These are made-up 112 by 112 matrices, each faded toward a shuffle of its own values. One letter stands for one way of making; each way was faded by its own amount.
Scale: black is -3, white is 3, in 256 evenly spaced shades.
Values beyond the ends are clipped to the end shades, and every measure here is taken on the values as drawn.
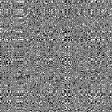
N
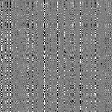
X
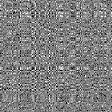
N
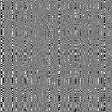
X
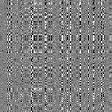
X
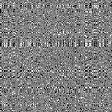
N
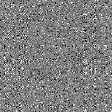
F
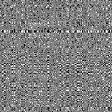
N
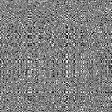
N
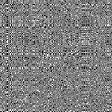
N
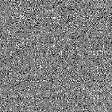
F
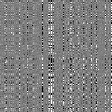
X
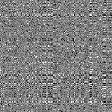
N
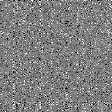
F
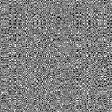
N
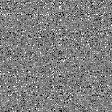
F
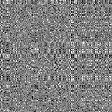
N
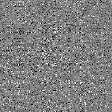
F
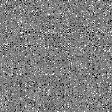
F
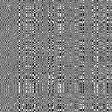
X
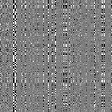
X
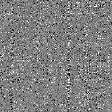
F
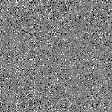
F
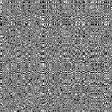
N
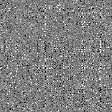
F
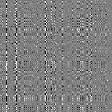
X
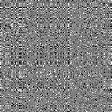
N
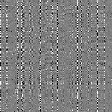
X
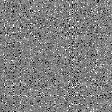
F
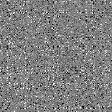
F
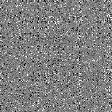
F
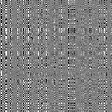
X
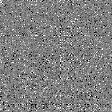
F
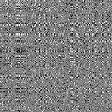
N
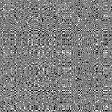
N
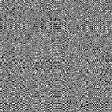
N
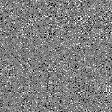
F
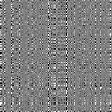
X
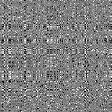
N
